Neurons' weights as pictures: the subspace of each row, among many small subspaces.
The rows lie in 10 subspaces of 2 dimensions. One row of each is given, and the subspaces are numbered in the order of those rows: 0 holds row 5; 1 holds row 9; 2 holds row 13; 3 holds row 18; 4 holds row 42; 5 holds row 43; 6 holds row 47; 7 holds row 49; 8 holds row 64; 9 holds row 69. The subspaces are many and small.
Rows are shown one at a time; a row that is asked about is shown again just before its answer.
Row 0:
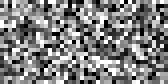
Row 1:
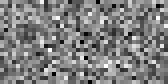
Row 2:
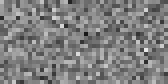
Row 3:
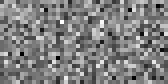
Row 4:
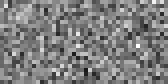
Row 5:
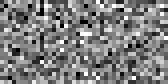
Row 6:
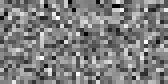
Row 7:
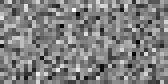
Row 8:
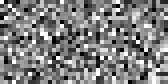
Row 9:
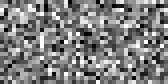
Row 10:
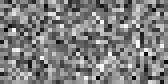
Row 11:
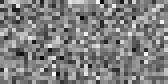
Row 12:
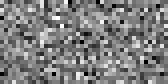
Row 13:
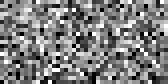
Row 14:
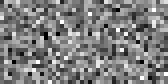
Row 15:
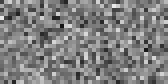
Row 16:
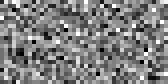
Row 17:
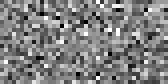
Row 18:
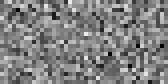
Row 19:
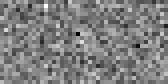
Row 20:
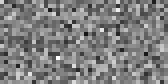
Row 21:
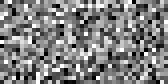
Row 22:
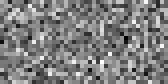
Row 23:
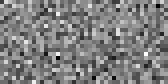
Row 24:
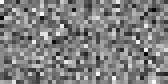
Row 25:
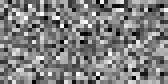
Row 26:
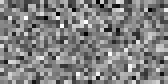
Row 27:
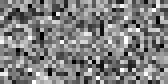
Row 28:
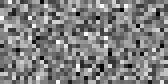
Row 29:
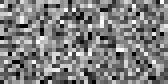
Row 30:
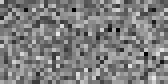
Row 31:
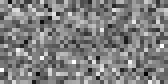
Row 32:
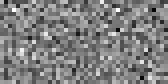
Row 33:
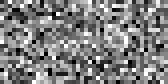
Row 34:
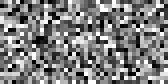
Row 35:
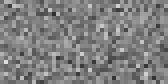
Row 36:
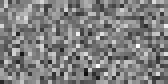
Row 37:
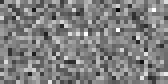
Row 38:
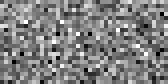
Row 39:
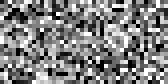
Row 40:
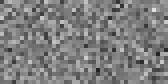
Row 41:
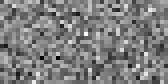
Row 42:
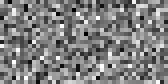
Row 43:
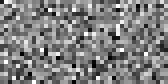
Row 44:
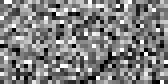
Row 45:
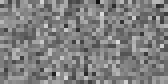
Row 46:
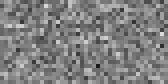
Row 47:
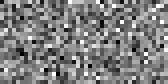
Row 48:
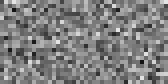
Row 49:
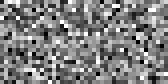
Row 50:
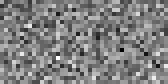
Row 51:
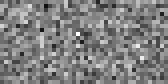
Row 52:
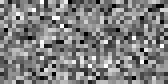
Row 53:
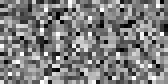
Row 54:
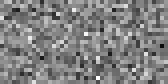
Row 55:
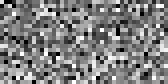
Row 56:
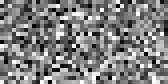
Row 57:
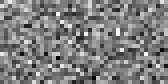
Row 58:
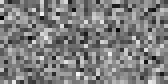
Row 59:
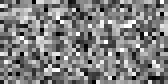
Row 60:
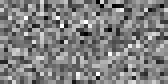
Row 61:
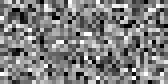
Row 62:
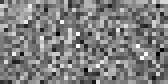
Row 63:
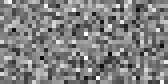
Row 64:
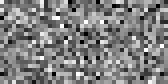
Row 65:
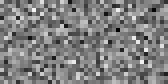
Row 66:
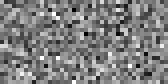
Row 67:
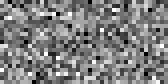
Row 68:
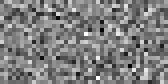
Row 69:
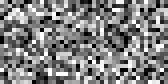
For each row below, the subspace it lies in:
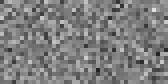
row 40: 8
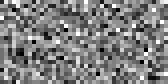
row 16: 6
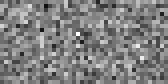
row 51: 1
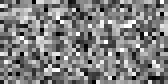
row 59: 2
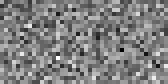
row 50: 3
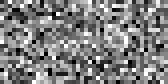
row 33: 9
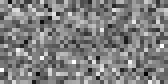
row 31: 9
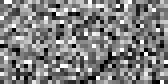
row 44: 2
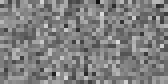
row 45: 6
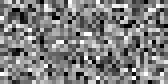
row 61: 3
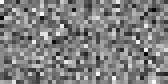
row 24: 8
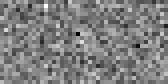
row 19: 1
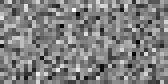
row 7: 4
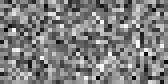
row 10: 2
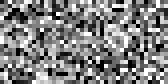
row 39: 9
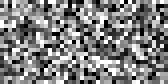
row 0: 6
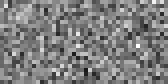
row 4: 0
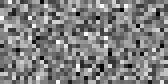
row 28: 4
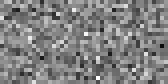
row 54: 3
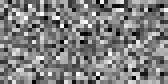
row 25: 0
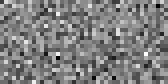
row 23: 5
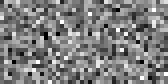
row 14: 7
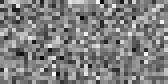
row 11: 6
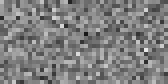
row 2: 7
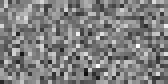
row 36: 0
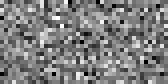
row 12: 8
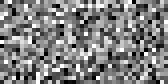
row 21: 4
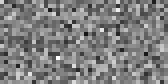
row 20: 5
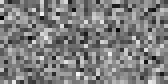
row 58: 8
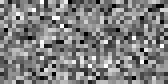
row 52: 7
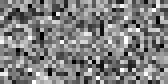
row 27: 9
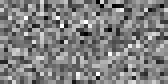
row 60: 0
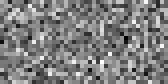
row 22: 9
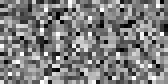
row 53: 2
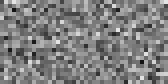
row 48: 6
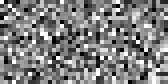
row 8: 8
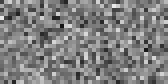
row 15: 8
